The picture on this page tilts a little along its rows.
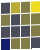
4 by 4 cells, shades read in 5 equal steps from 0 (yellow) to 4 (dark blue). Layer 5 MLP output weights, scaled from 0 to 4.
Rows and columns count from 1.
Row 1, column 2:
1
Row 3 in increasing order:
2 3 3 3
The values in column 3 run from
2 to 3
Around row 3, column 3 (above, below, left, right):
2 2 3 2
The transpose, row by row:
3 2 3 4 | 1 3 3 2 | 2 2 3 2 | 0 2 2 3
